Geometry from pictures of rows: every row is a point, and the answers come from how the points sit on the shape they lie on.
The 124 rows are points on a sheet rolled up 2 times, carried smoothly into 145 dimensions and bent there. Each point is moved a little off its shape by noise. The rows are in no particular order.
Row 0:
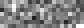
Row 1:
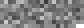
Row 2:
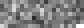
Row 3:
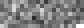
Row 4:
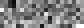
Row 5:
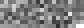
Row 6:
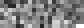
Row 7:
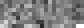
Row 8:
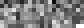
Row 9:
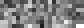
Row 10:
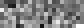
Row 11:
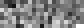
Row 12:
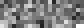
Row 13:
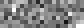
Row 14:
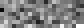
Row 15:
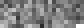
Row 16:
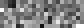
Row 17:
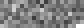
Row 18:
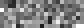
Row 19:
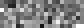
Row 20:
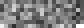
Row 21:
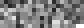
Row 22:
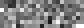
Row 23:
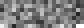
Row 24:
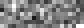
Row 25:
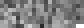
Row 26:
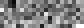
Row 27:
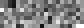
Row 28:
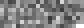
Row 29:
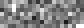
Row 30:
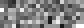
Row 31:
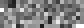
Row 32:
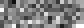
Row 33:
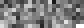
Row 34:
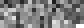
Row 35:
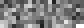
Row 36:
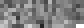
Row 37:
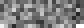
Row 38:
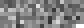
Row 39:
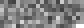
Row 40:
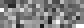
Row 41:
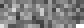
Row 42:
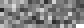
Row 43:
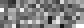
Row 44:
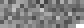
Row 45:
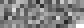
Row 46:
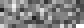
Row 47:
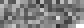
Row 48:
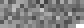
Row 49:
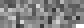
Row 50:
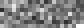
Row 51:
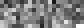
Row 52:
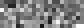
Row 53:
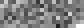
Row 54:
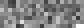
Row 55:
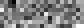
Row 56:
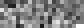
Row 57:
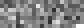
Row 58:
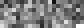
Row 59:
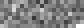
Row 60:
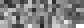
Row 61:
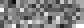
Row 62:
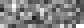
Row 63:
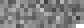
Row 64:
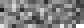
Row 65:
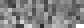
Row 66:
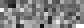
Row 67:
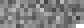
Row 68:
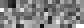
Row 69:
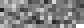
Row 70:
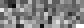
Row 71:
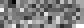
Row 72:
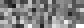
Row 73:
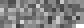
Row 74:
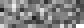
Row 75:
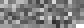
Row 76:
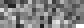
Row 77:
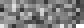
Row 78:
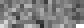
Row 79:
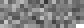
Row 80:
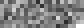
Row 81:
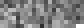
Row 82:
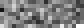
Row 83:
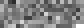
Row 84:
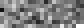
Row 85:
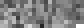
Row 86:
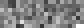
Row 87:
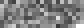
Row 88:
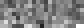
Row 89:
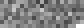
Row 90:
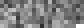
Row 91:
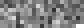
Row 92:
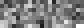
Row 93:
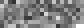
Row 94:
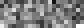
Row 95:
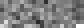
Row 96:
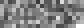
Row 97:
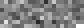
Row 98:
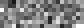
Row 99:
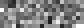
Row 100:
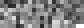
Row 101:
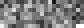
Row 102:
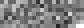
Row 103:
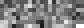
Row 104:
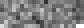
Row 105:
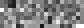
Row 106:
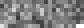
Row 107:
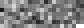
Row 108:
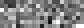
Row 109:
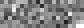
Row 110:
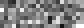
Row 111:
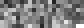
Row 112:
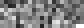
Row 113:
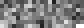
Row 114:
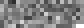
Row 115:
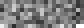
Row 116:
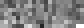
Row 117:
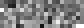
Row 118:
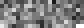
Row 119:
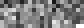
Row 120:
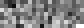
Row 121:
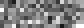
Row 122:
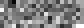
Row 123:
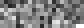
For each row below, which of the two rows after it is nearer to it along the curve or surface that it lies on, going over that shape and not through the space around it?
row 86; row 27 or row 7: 7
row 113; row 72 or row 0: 72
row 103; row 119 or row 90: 119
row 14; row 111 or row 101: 101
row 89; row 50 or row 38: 38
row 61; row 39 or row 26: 26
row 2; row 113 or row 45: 45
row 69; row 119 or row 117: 119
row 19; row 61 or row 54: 61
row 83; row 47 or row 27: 47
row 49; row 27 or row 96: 96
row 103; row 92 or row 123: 92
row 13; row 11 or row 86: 86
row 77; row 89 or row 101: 101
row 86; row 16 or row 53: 53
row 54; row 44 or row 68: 44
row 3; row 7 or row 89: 89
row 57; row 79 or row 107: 79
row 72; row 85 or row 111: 111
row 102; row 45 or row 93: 45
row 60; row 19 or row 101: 101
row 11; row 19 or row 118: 19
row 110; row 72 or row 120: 120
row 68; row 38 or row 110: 110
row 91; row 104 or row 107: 104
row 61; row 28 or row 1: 28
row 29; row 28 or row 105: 28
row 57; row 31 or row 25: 25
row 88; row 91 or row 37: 91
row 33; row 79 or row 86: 86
